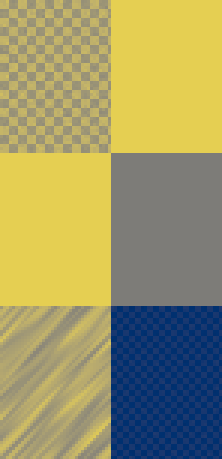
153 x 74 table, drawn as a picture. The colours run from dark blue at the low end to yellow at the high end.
It is made of 3 by 2 panels. Panel 1,1: high, checkered. Panel 1,2: very high, flat. Panel 2,1: very high, flat. Panel 2,2: middling, flat. Panel 3,1: high, slanting up to the right. Panel 3,2: very low, checkered, faint in contrast.
